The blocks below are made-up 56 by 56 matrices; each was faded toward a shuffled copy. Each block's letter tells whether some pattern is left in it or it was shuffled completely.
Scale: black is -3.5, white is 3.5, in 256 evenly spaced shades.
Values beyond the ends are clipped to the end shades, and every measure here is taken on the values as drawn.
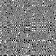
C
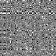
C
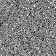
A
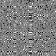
C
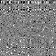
C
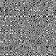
C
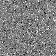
A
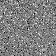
A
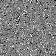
A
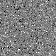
A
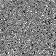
A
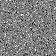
A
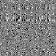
C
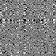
C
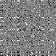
C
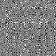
C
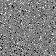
A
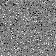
A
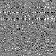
C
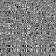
C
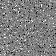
A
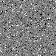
A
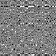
C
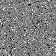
A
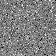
A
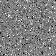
A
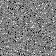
A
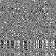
C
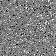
A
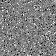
A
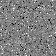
A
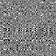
C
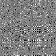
C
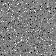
A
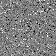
A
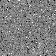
A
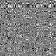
C
